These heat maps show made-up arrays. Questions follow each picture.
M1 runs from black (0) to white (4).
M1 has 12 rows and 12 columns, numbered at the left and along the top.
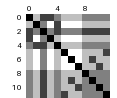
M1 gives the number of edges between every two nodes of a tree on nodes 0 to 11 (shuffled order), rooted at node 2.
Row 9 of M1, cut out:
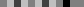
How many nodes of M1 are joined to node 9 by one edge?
2
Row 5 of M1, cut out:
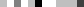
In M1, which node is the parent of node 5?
11
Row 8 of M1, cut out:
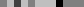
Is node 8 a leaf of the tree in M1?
yes
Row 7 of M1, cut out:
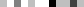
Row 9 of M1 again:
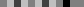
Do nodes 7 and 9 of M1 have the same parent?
no
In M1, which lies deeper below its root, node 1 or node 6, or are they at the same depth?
the same depth
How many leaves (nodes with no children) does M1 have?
6
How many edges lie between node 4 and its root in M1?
1
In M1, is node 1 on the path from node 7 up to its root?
no
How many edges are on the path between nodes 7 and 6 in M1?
4
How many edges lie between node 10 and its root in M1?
1
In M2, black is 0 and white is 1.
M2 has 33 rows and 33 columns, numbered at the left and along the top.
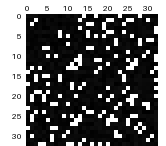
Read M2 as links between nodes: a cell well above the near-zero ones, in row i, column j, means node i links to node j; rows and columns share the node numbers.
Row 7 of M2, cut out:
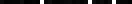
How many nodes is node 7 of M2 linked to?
3
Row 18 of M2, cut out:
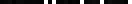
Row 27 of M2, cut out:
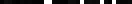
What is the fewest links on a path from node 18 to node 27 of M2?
2
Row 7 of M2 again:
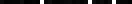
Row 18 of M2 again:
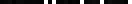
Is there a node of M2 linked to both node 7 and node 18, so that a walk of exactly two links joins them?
no
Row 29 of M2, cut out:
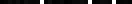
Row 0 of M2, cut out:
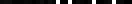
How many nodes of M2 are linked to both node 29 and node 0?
1
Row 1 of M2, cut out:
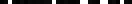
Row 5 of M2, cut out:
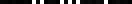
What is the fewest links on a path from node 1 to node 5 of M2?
2
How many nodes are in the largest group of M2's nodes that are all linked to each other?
4
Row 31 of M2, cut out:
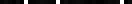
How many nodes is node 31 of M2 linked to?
3
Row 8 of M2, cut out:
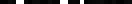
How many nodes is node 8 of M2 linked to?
5
